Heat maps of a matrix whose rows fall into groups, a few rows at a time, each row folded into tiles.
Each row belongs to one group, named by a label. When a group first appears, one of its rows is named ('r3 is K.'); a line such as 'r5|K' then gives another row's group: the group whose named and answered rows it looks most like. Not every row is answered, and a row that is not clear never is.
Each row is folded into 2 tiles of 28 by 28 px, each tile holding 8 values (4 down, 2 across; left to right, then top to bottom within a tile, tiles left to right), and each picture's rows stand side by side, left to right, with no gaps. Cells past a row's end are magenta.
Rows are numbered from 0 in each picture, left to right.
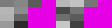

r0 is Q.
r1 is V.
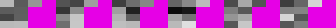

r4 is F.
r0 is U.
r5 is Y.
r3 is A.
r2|A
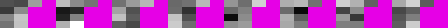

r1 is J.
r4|U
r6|V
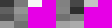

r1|A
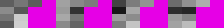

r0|F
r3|A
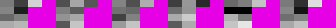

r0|A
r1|F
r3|F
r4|A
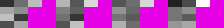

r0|Y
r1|U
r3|Y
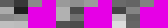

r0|A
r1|Q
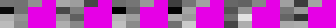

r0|A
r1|V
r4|F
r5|U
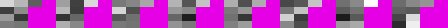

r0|V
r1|U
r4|U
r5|Y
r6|U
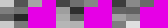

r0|U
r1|A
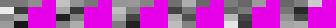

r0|Q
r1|J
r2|Q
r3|V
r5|A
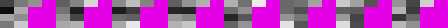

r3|A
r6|V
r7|U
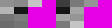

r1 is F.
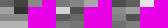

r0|A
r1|Q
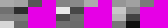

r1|Q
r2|Q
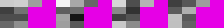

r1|V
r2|U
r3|Y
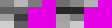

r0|V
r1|A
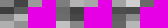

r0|A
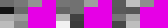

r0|A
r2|F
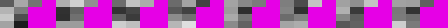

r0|Q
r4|Q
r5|A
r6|Q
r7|V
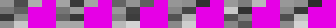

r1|U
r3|J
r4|Q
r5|J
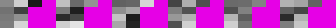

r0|J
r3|F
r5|J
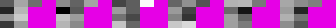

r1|A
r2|Y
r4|V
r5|Q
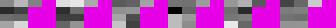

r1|V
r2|Y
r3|A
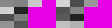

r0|Q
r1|U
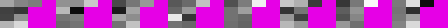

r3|Y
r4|Y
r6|Y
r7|J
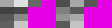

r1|F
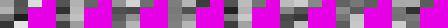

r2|J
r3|J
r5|J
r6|F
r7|V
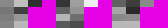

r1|Y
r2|A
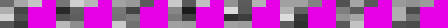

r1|V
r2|V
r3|U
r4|U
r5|Q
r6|F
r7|Q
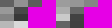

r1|Q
